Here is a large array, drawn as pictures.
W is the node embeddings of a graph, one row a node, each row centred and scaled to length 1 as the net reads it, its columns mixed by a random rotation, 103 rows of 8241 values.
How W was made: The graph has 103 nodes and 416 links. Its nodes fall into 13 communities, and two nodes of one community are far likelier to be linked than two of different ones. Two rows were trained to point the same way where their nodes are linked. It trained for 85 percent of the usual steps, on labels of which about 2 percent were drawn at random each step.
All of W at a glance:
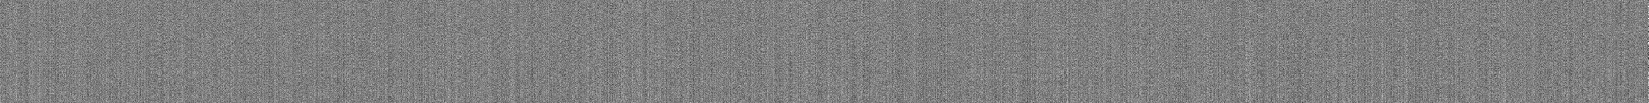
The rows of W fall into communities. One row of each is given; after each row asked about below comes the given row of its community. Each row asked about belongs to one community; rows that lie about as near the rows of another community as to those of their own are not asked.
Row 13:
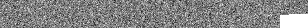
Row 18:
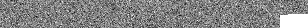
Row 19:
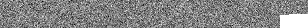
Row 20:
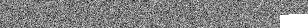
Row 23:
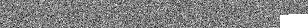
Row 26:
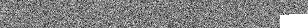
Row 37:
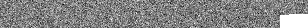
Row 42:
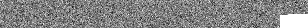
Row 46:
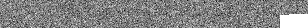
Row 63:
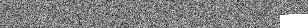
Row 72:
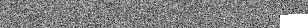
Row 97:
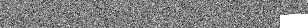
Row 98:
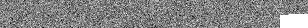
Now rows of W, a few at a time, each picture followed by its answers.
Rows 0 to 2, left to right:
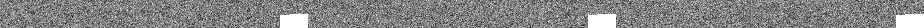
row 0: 46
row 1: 63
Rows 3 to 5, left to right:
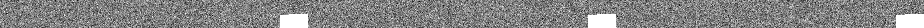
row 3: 18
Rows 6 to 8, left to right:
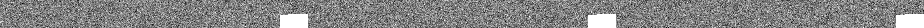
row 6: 18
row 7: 37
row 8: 72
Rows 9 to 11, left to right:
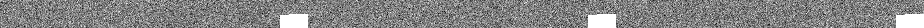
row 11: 20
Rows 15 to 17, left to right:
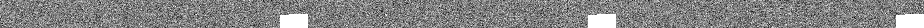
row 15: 23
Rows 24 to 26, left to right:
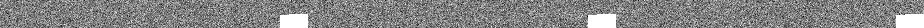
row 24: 18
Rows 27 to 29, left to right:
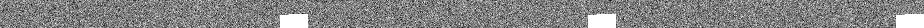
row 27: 97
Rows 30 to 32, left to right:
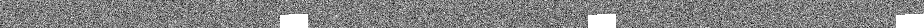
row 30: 23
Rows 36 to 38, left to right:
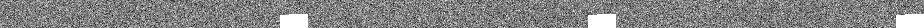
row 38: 13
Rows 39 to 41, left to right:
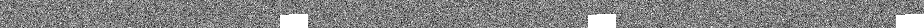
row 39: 42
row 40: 23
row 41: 42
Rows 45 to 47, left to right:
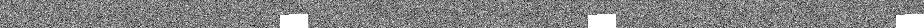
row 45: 20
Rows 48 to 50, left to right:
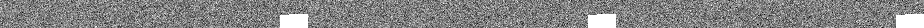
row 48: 23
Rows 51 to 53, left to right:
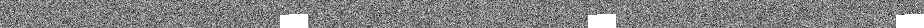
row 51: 18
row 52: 46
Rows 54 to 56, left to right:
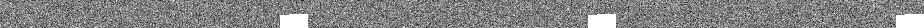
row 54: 46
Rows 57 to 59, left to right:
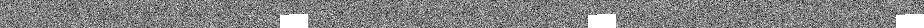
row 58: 46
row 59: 37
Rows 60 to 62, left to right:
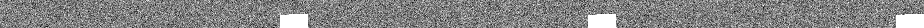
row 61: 97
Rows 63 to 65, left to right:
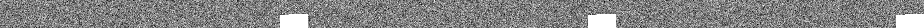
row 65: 26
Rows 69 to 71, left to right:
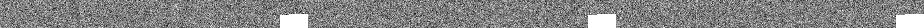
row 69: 97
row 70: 63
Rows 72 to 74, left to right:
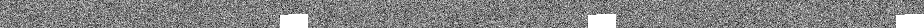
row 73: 98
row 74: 63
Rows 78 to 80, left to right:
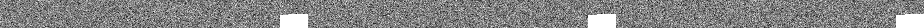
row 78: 18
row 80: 63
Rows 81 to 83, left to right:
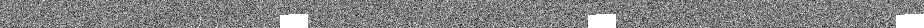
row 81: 98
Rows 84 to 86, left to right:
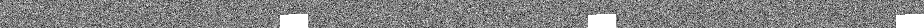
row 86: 46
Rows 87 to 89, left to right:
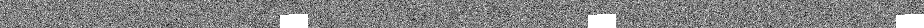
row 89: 42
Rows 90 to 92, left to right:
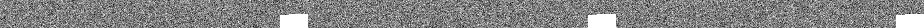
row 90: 42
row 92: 97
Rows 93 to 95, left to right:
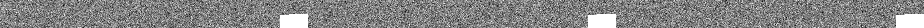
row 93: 42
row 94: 23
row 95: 19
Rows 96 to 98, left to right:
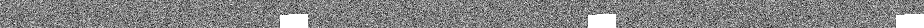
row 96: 97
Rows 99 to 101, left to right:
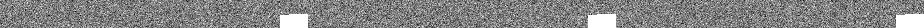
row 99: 20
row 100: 63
